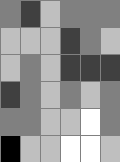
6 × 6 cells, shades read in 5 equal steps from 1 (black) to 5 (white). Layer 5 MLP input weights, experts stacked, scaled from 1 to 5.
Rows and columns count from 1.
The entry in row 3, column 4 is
2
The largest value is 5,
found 3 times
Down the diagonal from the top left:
3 4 4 3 5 4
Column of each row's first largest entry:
3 1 1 3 5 4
